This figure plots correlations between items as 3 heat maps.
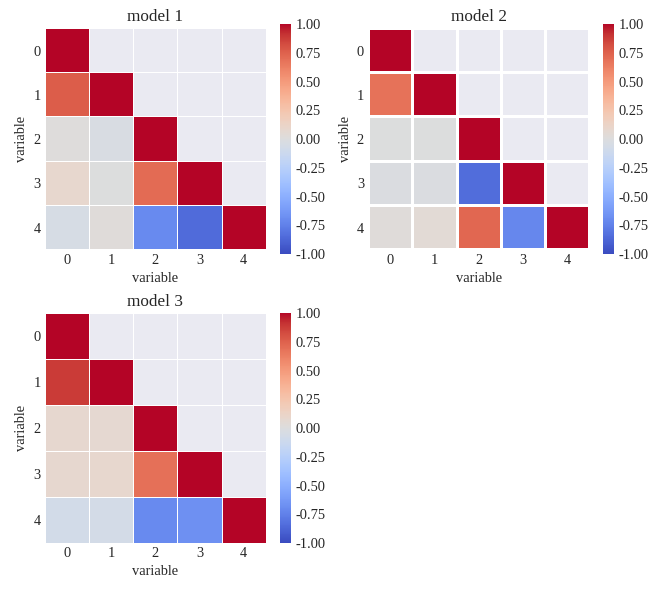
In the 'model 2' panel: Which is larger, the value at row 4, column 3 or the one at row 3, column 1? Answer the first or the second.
the second
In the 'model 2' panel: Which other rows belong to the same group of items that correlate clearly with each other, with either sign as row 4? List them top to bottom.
2, 3
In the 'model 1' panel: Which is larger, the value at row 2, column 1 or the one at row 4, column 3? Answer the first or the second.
the first
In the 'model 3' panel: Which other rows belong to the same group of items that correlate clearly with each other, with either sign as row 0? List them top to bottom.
1
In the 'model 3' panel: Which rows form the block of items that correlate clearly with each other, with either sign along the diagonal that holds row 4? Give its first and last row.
2 to 4
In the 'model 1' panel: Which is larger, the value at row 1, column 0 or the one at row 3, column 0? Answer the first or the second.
the first
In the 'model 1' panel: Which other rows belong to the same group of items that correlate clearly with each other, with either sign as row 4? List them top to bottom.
2, 3
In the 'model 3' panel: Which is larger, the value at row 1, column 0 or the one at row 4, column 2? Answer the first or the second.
the first
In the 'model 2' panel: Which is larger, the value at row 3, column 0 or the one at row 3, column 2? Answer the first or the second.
the first
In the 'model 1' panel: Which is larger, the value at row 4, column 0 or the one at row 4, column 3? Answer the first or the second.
the first
